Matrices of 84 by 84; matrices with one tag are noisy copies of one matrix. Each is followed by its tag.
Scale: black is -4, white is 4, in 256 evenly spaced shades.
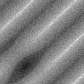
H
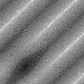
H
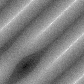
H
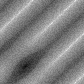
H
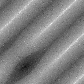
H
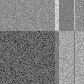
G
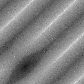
H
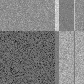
G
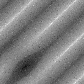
H
